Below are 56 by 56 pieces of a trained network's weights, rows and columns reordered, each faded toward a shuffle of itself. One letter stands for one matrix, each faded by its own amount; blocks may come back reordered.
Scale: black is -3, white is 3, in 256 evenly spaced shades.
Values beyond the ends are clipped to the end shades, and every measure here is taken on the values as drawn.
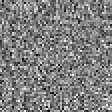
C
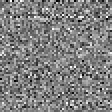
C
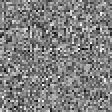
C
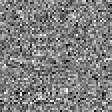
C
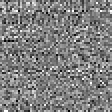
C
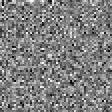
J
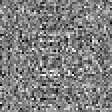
J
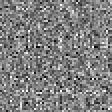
C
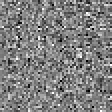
J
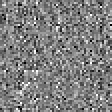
J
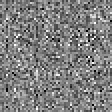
J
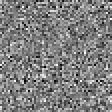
C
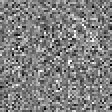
J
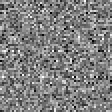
C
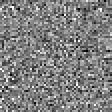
C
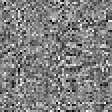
J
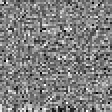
C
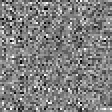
J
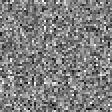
C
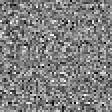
C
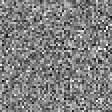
C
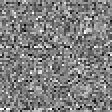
C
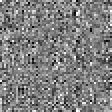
J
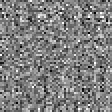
J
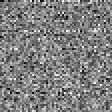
C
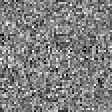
C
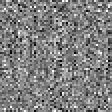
J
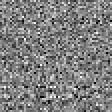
C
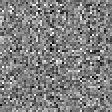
J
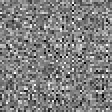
J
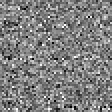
C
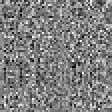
J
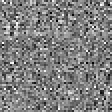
J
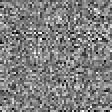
C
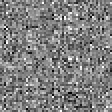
J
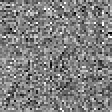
J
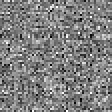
J
